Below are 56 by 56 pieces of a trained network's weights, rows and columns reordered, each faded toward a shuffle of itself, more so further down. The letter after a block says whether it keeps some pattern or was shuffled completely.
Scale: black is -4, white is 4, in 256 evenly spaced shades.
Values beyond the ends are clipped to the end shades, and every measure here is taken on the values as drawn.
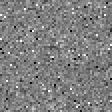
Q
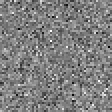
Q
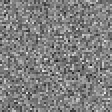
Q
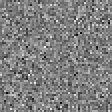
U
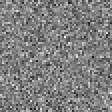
U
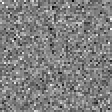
Q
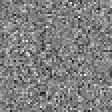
U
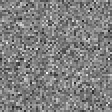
U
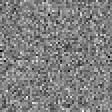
U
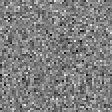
U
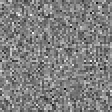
U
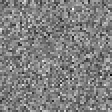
U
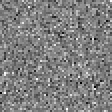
U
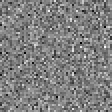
U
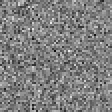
U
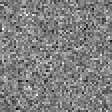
Q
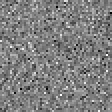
Q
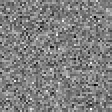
U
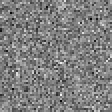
U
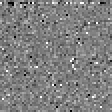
U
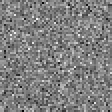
Q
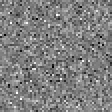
U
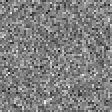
Q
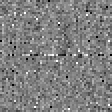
U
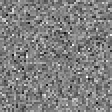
U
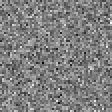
Q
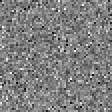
Q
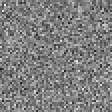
U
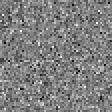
U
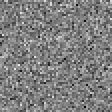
Q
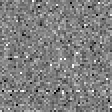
U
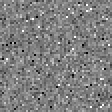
Q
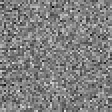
U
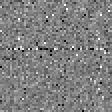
U
